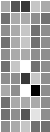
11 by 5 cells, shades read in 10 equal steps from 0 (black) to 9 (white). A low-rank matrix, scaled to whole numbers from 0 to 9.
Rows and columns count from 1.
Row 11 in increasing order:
4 4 5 6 7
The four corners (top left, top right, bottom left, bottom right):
6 6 5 4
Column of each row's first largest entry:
4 2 3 3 2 3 4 3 2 4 3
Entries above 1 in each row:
5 5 5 5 5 5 5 4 5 5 5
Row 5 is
5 6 6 5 5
